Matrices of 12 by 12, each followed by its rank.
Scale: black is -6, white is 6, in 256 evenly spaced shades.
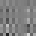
one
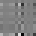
one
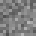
full rank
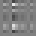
one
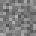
full rank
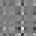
one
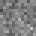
full rank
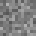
full rank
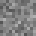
full rank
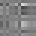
one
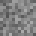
full rank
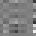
one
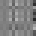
one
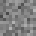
full rank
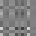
one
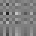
one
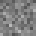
full rank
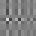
one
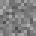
full rank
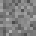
full rank
